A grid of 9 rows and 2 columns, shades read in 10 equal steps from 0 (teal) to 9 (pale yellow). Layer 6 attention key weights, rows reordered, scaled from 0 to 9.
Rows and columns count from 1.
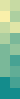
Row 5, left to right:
4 5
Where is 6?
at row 2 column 2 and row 4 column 1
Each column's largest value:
9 8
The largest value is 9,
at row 2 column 1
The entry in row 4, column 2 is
4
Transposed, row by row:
8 9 7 6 4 4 4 0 0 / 7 6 8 4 5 2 3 2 0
